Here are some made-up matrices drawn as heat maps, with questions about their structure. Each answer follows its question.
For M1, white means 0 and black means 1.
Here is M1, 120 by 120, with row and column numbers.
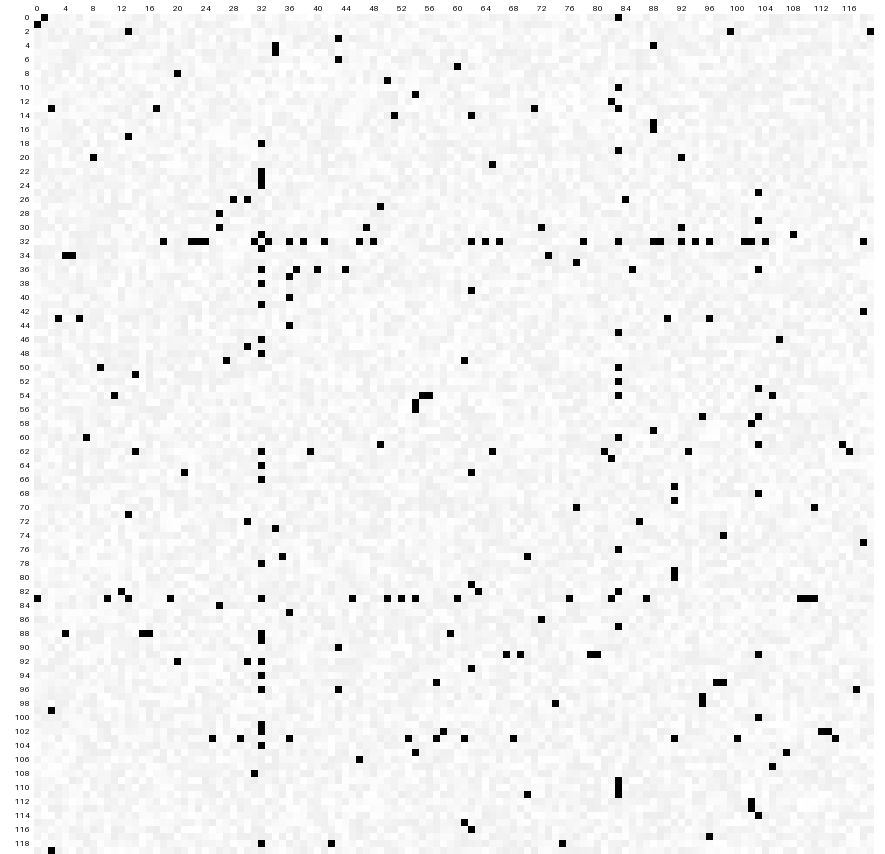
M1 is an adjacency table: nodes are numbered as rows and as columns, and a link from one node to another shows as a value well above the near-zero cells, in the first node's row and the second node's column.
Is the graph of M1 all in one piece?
yes
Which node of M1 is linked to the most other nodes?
node 32
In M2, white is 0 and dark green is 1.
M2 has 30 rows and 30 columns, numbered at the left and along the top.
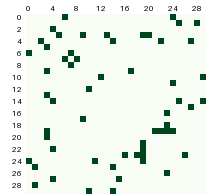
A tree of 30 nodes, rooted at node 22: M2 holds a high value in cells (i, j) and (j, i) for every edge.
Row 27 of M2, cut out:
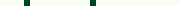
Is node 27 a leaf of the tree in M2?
no
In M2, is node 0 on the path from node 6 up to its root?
yes
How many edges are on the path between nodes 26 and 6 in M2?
5
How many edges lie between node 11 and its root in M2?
3
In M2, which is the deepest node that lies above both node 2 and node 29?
4
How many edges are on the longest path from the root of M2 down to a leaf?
6
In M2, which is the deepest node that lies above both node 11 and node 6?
24
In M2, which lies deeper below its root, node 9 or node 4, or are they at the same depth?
node 9
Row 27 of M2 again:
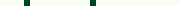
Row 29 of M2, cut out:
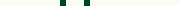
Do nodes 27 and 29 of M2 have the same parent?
no
